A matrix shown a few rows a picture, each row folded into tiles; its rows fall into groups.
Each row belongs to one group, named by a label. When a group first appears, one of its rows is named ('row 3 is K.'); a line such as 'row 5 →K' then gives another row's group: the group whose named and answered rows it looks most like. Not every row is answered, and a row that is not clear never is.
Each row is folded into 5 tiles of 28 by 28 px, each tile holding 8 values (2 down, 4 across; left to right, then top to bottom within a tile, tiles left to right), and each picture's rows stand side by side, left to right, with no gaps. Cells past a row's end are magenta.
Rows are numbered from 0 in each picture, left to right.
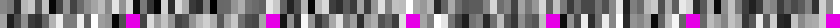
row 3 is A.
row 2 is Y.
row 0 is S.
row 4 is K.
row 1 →Y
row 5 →A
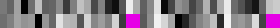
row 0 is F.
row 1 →F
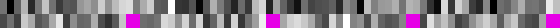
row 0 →Y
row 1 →A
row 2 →Y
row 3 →Y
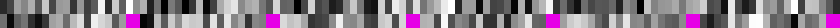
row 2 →A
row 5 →K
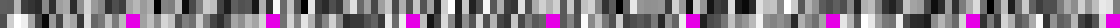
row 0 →F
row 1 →A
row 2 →A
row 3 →S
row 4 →A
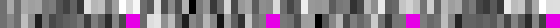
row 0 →Y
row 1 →F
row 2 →Y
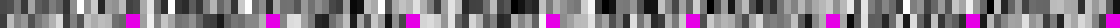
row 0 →K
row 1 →A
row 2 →Y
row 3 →A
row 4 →A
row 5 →Y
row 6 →S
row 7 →K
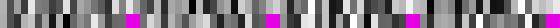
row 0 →S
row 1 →F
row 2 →S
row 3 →S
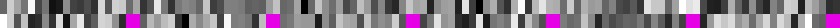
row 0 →S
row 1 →F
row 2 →F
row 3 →S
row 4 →Y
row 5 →K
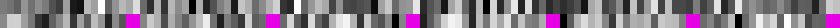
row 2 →F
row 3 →K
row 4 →K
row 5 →F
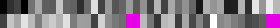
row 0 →K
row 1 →S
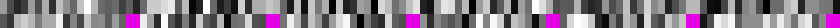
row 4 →F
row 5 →K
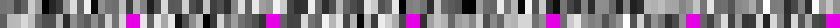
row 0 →A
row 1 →S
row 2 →K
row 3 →K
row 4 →Y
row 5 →S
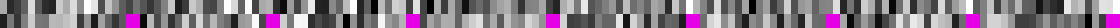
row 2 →A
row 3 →K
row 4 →S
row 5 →F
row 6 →S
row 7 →Y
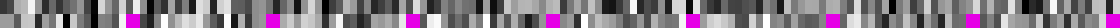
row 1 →K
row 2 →A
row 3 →Y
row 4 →A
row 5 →Y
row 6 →F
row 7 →A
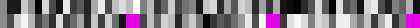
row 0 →S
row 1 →A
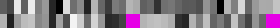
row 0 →S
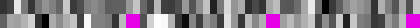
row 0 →F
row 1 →F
